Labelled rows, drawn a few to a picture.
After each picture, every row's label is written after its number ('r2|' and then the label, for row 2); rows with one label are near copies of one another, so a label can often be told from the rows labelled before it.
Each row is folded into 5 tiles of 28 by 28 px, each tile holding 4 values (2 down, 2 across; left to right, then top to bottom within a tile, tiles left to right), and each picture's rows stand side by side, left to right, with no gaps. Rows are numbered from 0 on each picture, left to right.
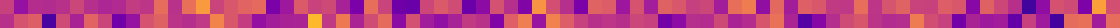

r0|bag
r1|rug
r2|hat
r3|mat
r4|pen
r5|pen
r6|rug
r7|mat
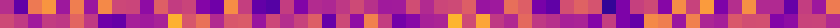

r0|pen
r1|hat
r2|bag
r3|hat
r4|mat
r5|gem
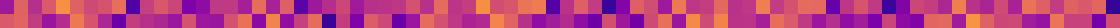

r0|rug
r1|mat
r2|bag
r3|rug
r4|mat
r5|rug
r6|mat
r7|rug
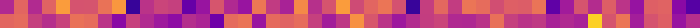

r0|rug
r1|mat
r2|rug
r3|rug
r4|hat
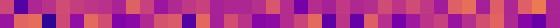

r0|bag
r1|bag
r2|bag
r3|pen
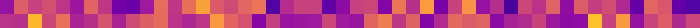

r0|hat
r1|rug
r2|mat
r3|gem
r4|hat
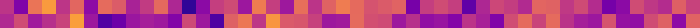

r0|pen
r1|mat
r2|rug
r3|mat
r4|mat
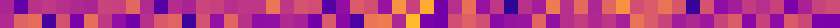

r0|bag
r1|bag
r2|mat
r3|gem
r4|rug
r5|bag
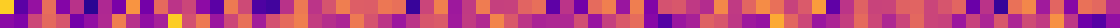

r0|gem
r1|hat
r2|rug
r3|rug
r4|pen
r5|rug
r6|rug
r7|pen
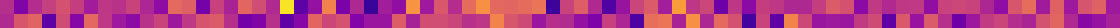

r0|bag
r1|pen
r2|gem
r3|rug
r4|mat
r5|bag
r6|bag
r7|pen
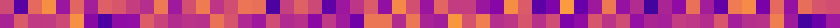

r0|pen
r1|rug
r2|mat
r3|hat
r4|gem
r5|pen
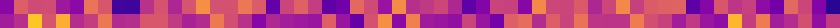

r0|hat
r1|rug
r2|mat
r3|mat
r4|rug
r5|hat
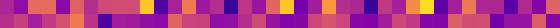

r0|pen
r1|gem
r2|gem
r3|gem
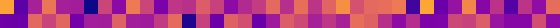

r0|gem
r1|bag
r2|rug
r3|gem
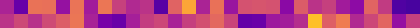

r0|pen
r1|pen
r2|hat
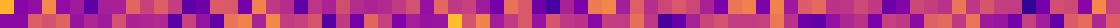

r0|gem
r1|mat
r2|bag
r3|hat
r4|pen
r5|pen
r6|mat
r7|mat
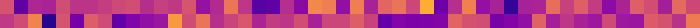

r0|bag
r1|hat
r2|pen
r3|gem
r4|mat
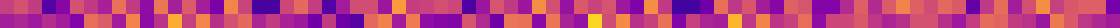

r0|mat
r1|hat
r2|mat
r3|mat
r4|hat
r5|hat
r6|rug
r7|rug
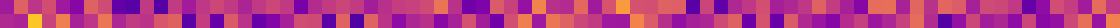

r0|hat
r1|bag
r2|bag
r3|mat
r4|rug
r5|bag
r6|pen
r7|mat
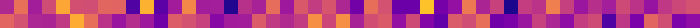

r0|rug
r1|gem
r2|hat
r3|gem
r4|bag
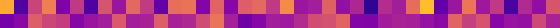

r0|gem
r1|pen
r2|gem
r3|gem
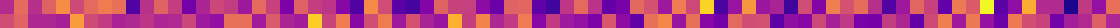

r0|rug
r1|mat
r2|hat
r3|hat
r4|mat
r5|gem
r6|mat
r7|gem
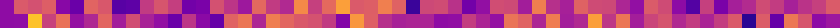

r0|hat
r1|mat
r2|rug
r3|mat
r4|hat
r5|bag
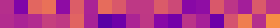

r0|pen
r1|mat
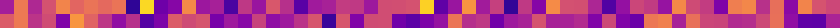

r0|rug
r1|gem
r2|bag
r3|gem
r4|mat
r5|pen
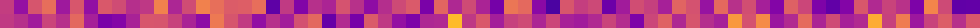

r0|pen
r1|rug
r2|bag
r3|hat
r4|mat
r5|hat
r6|hat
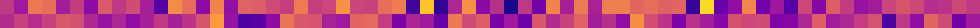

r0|pen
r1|pen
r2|rug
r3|gem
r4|rug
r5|gem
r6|bag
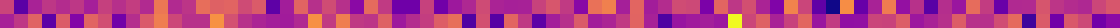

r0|bag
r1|rug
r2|hat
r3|bag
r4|pen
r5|hat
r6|gem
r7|bag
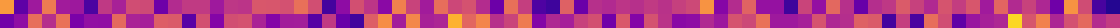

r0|gem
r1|bag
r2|mat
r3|hat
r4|bag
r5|gem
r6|bag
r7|hat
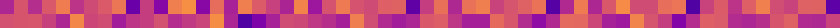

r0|rug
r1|pen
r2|rug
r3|rug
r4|rug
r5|rug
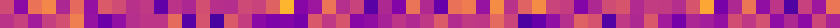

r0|pen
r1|bag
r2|gem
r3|pen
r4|bag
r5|gem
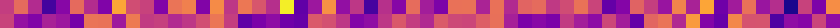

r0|mat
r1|pen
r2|gem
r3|pen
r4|mat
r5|gem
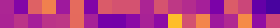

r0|pen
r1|hat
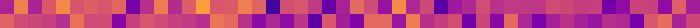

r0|rug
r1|rug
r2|mat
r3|bag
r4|mat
